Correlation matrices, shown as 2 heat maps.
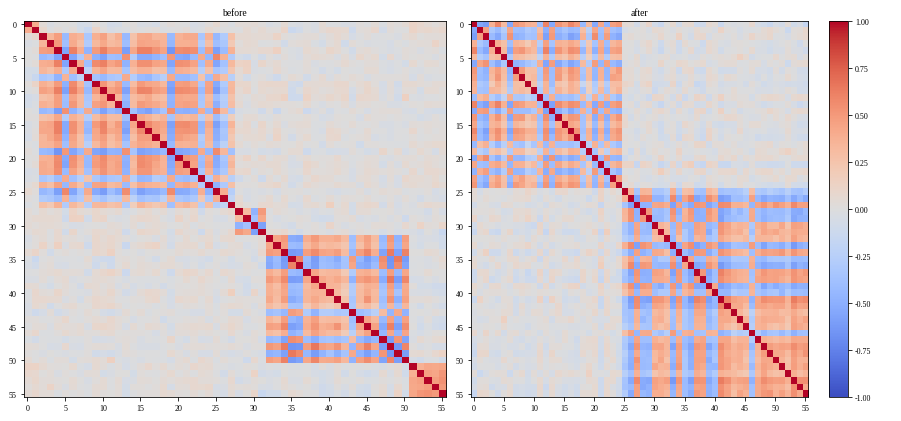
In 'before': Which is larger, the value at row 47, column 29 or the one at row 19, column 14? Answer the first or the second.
the first
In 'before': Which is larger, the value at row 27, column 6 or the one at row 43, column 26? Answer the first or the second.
the first
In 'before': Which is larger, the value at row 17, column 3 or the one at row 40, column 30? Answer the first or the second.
the first
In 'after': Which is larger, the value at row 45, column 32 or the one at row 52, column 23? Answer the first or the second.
the first
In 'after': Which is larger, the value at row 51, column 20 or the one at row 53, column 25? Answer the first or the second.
the first
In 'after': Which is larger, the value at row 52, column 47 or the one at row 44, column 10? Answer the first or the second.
the first
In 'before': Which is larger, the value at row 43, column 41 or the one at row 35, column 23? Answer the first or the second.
the second
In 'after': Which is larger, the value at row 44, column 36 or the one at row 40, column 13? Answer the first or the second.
the second
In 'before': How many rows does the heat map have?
56
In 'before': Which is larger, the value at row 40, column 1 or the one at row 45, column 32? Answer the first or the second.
the second
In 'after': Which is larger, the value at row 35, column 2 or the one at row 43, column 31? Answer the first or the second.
the second
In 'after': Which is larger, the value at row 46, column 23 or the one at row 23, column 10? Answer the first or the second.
the second
